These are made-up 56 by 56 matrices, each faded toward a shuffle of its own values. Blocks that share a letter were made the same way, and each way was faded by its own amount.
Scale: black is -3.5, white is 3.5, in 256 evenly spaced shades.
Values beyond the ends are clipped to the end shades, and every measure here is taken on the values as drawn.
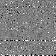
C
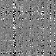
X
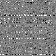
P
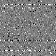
P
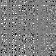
X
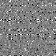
P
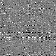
C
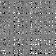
X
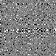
P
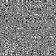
P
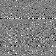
C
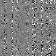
X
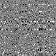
P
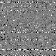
C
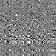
P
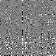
X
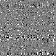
P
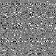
C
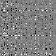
X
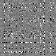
X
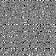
P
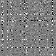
X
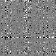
X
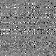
C
